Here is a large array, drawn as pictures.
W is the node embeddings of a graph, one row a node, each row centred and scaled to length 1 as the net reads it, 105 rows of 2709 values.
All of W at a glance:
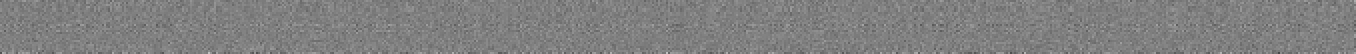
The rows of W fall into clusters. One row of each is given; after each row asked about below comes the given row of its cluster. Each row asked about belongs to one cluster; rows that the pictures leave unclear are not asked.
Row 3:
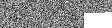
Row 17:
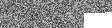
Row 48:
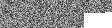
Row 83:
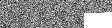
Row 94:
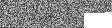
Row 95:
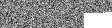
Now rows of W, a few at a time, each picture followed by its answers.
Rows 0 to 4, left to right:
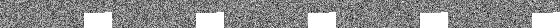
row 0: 3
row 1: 94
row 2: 95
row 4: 83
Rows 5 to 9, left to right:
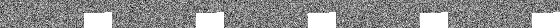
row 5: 94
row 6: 83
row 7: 95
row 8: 95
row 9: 95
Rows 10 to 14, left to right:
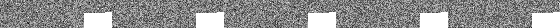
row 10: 17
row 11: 94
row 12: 48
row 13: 83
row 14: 94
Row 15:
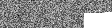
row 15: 83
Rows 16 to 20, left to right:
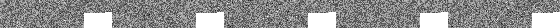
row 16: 48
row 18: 83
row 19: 83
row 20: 48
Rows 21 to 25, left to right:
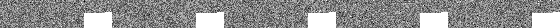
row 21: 83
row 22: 17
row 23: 83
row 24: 95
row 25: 3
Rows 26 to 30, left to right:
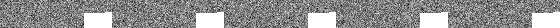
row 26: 94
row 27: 17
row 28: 95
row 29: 17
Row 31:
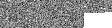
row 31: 3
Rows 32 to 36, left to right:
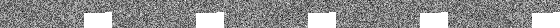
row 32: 17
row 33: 94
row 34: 48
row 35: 83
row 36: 17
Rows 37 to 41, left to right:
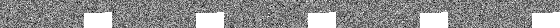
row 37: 83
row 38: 94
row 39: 83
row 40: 95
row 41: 94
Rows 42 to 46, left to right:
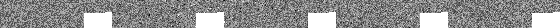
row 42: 95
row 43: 17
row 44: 3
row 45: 95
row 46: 17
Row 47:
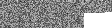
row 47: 83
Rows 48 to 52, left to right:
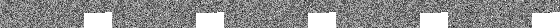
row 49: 48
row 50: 48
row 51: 48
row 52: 83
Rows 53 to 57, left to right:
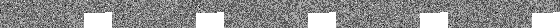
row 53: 17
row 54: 48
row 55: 17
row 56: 94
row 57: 83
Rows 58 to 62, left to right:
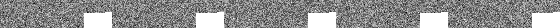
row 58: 95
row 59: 95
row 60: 48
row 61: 48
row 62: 17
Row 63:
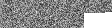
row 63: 48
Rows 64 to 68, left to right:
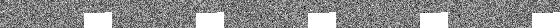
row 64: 94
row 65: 83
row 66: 17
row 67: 94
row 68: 48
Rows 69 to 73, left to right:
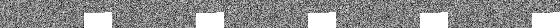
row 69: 3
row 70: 83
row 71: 94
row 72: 94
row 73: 83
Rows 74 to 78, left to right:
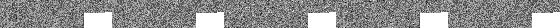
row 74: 3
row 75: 48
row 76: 94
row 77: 3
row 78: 48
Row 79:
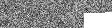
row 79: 17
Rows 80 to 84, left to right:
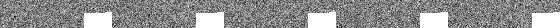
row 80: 95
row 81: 17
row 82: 95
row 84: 17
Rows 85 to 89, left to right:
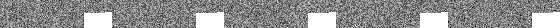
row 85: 3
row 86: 94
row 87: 17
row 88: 48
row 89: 3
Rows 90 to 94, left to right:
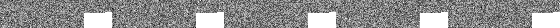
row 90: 95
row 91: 94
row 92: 95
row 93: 48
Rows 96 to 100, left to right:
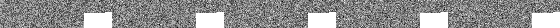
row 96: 48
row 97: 94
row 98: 48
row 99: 94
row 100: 95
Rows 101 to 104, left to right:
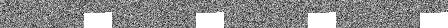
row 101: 48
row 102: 3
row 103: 83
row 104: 3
